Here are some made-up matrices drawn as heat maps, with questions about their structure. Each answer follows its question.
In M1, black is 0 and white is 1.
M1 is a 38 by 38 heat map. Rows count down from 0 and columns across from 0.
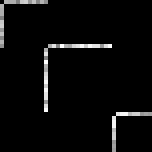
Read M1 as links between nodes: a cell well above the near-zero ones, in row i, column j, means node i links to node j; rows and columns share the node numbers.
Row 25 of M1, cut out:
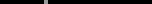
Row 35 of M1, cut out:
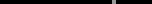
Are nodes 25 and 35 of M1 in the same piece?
no
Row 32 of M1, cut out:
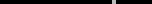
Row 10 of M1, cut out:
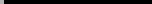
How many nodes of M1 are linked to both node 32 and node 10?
0
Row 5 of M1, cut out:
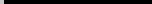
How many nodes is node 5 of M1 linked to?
1
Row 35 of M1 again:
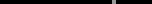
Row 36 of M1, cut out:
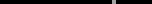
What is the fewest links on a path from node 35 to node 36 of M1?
2
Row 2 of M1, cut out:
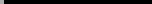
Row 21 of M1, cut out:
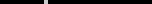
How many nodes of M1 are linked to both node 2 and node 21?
0
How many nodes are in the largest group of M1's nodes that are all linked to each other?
2
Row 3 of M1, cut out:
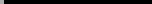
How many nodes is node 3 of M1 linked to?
1
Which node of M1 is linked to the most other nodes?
node 11
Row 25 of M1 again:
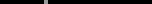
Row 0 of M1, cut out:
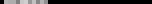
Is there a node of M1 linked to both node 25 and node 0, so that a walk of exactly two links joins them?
yes
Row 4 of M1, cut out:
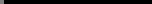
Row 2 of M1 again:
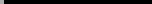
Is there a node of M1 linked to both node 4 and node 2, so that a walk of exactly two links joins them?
yes
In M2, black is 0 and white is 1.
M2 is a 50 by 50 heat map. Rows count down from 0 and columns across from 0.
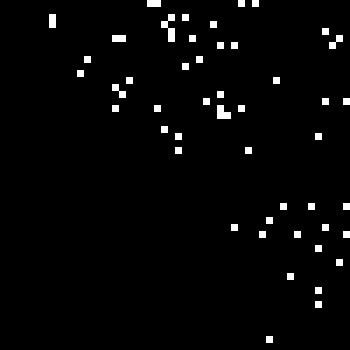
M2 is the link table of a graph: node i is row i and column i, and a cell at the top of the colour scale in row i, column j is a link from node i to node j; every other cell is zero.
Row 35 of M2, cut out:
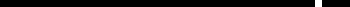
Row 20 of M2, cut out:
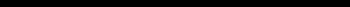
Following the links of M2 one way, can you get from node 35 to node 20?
no
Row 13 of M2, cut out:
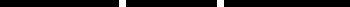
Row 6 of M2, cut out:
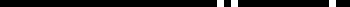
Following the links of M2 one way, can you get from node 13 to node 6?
no
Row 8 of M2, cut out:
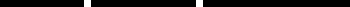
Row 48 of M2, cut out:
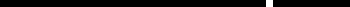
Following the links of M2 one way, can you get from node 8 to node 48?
yes
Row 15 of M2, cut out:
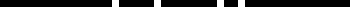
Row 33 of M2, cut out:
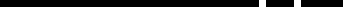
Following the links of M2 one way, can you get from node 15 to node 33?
yes
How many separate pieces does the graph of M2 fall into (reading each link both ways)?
3
